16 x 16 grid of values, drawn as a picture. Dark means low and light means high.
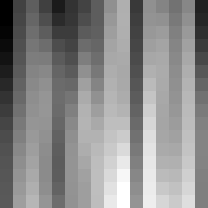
Slope: up to the bottom right. Ninth with the lowest average: top left. Grain: streaks running down.
